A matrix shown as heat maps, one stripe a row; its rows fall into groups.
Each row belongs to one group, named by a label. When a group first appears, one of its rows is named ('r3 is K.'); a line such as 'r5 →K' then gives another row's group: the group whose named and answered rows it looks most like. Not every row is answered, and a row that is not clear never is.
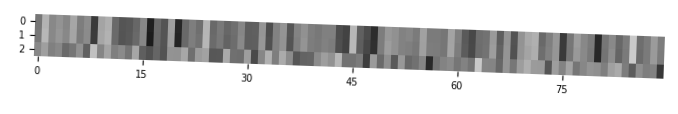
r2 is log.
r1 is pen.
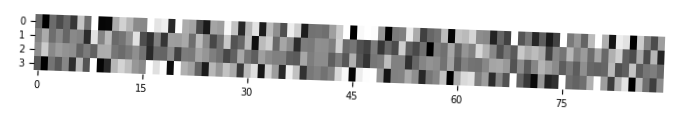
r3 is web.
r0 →web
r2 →pen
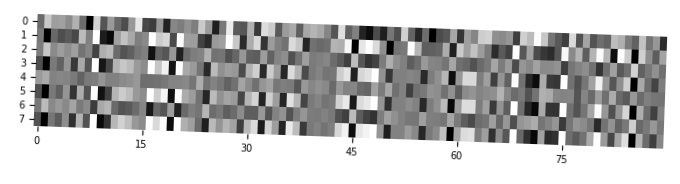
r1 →web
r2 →pen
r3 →web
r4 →pen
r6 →pen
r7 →web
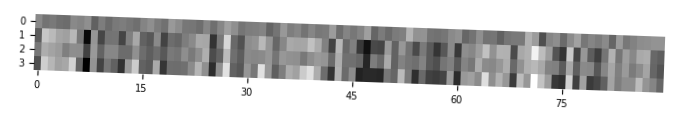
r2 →log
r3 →log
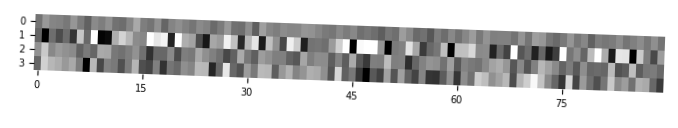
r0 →log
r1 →web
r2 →pen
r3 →log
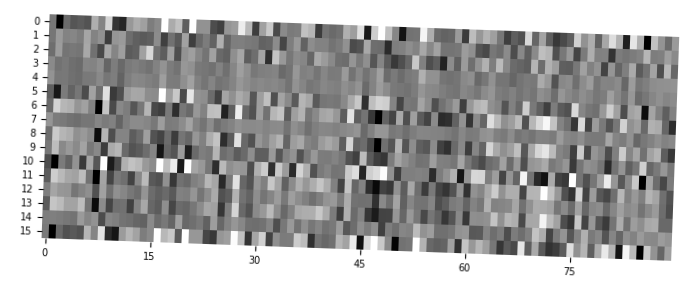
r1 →pen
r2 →log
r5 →web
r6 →log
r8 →log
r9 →pen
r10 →web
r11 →log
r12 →log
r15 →web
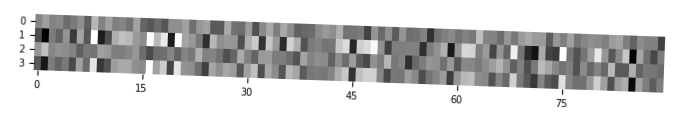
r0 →log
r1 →web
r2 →pen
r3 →web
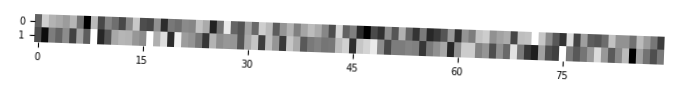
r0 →log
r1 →web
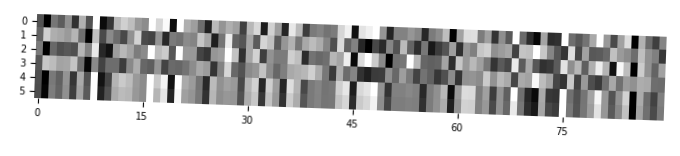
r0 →web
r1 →log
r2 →web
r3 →log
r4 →web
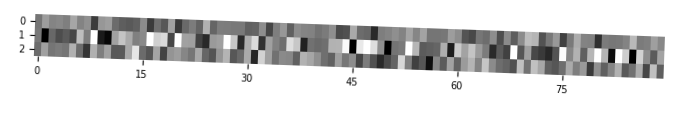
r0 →pen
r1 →web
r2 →log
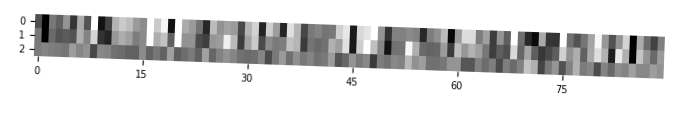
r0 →web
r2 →pen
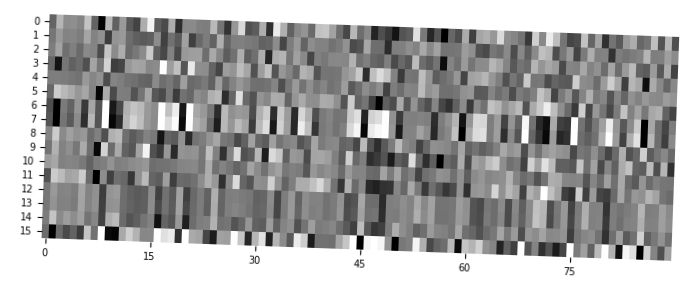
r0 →log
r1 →pen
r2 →log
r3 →web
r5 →log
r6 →web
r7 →web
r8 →pen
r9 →log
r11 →log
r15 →web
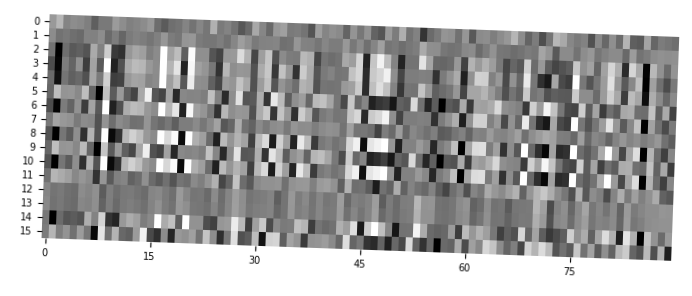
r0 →pen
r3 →web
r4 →web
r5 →log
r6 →web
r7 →log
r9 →log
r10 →web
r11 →log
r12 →pen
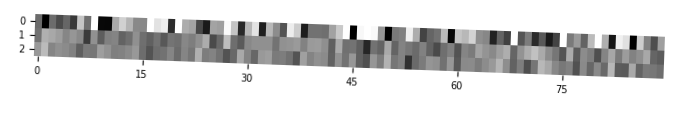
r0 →web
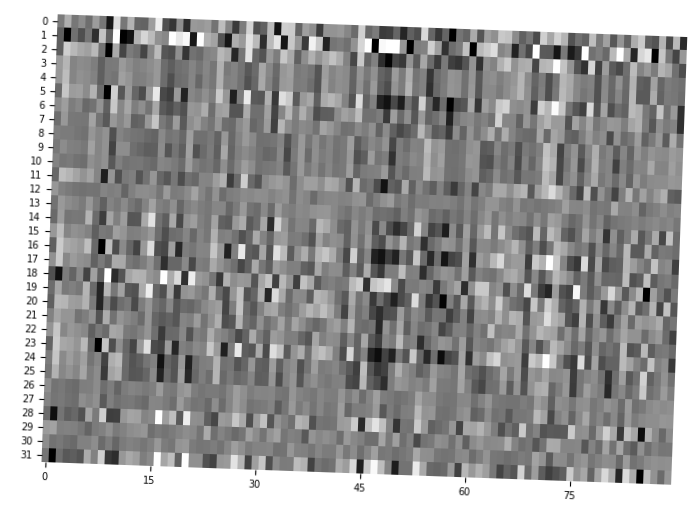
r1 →web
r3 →pen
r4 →pen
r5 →log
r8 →pen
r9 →pen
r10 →pen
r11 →log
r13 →log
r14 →log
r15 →pen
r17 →pen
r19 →log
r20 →log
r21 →log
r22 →pen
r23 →log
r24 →pen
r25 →pen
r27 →pen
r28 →web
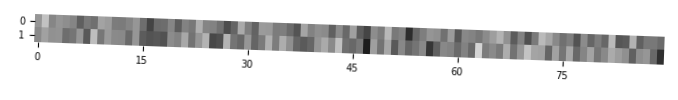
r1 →log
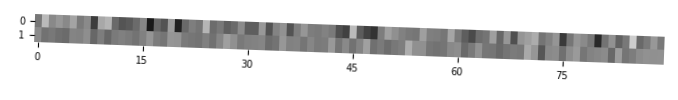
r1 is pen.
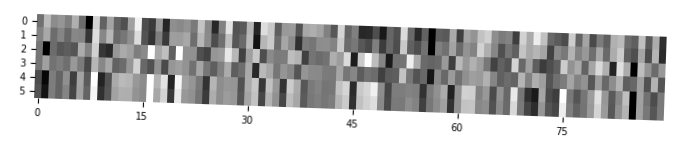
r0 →log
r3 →log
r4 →web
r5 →web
